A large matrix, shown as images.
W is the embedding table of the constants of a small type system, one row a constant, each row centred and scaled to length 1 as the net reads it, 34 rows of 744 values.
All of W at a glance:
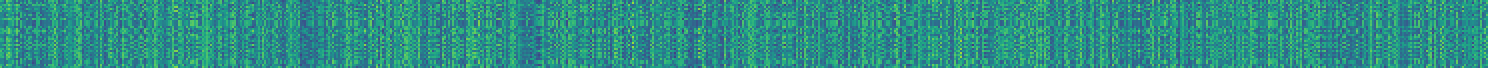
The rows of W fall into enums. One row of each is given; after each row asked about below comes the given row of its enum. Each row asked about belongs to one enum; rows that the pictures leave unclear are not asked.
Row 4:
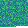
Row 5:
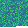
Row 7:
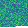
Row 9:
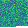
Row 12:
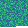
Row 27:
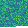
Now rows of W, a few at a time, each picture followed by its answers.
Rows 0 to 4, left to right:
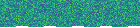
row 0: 27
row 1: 7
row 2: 9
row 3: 5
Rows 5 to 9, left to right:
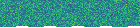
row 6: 12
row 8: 12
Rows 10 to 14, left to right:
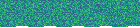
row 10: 12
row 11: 12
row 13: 7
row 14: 4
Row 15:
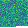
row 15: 9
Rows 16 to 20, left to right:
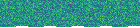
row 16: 4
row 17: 12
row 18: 7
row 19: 27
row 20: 4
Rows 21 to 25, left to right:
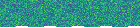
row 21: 7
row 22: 9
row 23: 7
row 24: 4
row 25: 5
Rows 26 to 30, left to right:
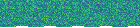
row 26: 4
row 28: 4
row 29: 7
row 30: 12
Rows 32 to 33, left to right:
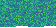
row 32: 27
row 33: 5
